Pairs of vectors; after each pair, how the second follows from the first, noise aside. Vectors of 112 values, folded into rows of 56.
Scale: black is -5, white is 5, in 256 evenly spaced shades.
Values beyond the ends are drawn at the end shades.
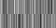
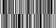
scaled up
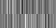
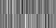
copied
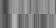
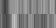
copied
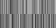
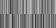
copied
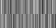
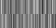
copied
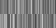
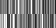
scaled up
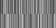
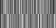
copied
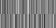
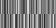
scaled up
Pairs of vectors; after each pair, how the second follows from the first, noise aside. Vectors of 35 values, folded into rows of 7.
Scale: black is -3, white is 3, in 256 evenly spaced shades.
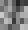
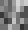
negated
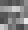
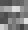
copied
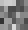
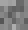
shrunk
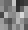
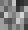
copied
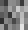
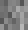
shrunk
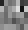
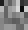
copied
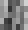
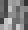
negated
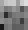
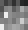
negated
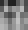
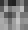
copied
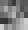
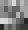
negated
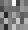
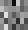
negated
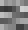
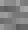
shrunk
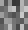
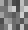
copied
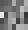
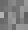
shrunk
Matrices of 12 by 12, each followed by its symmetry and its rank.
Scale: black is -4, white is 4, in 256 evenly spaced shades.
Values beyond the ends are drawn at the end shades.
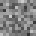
neither, full rank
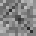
symmetric, full rank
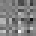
antisymmetric, rank two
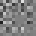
antisymmetric, rank two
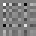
symmetric, rank one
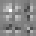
symmetric, rank two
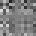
antisymmetric, rank two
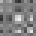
symmetric, rank two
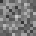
symmetric, full rank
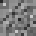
symmetric, full rank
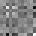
symmetric, rank two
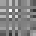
symmetric, rank one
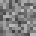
neither, full rank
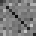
symmetric, full rank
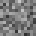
neither, full rank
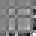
symmetric, rank one
